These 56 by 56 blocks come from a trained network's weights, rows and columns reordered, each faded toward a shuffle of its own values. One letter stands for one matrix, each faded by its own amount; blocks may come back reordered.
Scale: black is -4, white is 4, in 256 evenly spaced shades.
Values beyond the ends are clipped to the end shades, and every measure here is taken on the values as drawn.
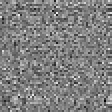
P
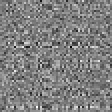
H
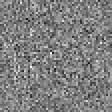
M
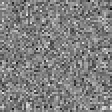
M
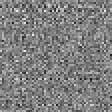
H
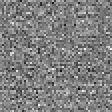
P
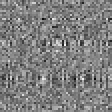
H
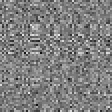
H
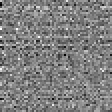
P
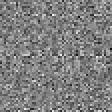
H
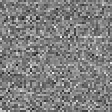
P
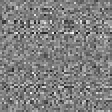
H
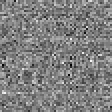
P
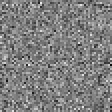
M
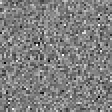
M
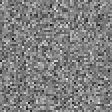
M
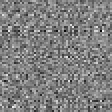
H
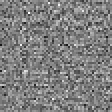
P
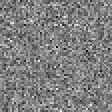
M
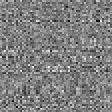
H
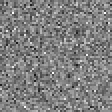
M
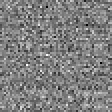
P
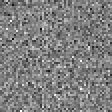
M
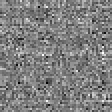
P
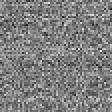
P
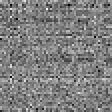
P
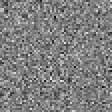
M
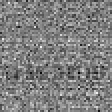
P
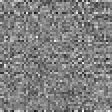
H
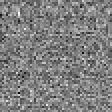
P
